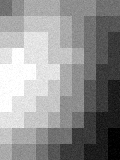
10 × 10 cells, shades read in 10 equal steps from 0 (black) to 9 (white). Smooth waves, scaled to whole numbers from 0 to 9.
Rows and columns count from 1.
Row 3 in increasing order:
2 3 4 5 6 7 7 7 8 8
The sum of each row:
50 54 57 62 62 58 55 49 37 29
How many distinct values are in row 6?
8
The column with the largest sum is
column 1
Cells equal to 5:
14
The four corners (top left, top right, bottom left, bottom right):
4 4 6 0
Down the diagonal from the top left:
4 6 8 8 8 6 5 2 1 0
